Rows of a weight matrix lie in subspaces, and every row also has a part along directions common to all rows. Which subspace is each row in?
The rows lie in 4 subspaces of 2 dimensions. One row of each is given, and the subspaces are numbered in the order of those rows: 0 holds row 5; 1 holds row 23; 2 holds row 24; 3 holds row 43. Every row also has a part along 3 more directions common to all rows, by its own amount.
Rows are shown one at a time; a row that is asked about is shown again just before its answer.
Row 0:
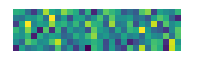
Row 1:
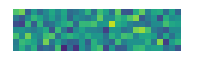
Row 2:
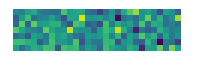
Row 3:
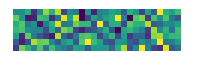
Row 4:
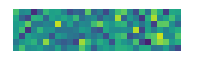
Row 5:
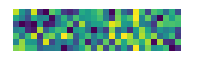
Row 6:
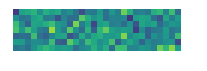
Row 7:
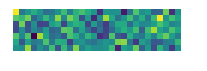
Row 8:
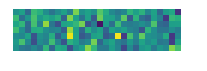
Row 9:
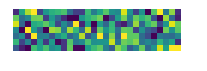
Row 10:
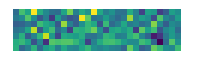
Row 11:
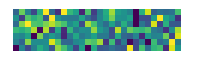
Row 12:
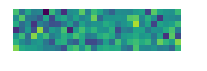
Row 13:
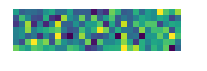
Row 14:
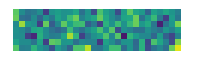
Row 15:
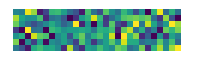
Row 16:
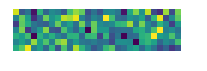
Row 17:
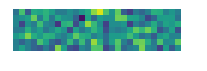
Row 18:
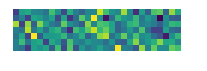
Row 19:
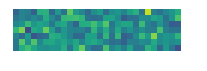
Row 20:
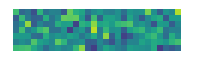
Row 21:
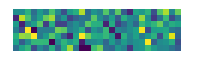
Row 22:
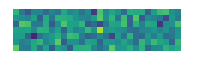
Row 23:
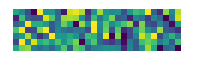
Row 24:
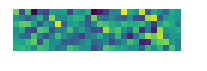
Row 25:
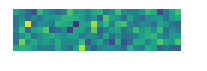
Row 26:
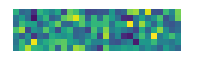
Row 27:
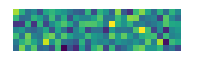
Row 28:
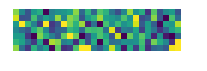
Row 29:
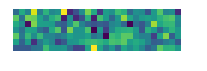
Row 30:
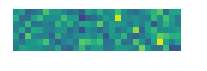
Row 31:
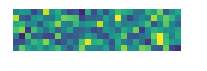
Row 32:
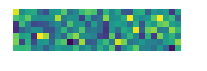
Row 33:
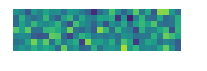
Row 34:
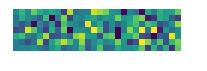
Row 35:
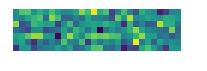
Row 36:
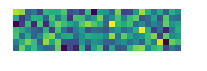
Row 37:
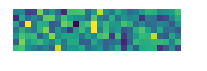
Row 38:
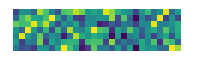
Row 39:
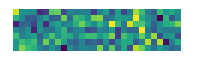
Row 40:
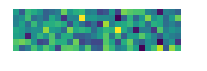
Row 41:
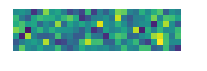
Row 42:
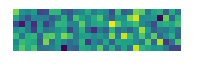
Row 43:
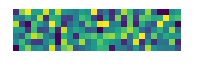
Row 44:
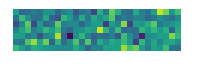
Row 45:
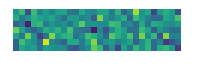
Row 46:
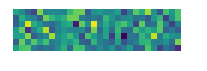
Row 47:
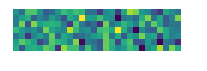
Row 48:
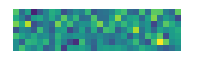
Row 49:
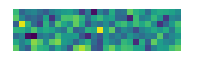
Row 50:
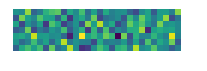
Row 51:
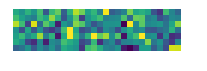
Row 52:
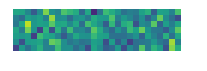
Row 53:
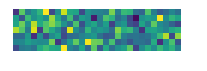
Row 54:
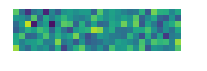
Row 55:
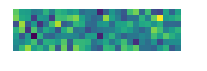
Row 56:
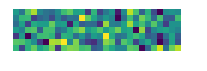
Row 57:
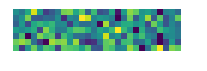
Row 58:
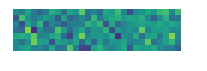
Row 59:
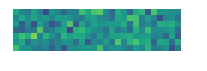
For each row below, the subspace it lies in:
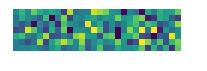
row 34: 2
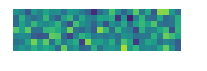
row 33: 3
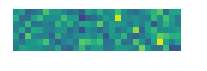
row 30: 2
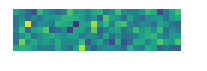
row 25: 1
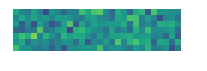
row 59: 0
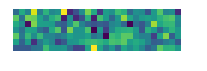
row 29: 1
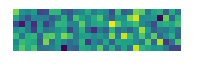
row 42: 0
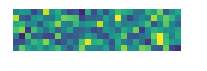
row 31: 2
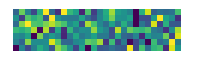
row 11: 0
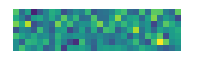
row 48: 2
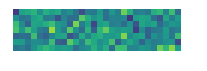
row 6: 1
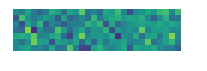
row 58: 3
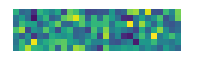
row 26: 1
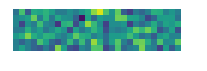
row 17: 2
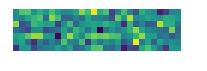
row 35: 3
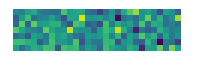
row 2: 2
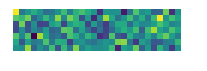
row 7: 1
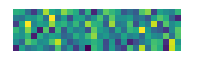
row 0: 0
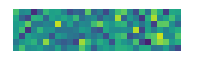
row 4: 2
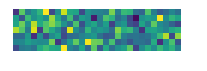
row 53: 0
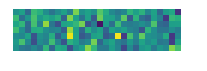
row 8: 3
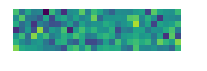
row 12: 0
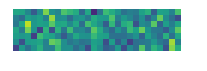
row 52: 0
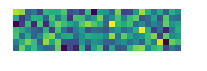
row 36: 0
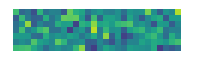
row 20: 1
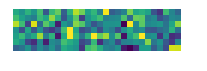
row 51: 3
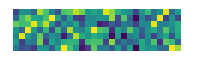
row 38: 0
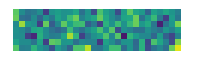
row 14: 3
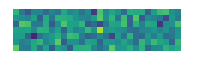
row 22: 3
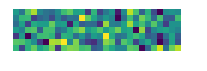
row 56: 2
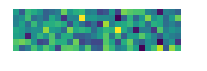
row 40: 2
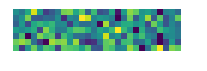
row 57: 2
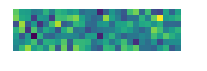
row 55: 1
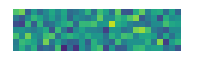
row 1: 0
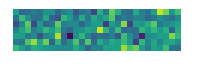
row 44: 3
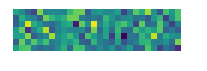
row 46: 1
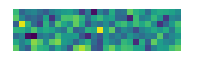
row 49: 3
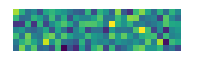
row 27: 0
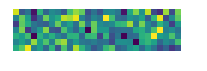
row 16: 1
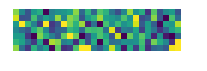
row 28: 3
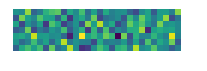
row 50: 3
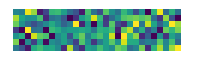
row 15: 1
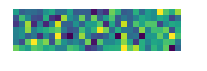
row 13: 3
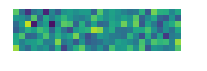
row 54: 3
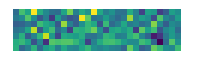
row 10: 2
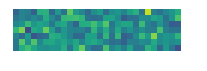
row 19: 1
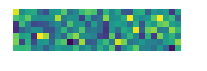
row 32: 1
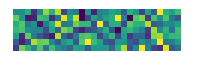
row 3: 2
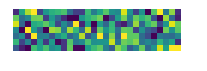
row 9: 1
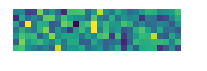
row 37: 1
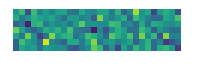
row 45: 0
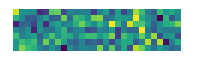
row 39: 0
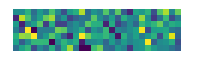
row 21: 3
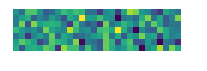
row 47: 2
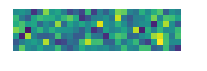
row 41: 2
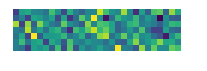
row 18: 1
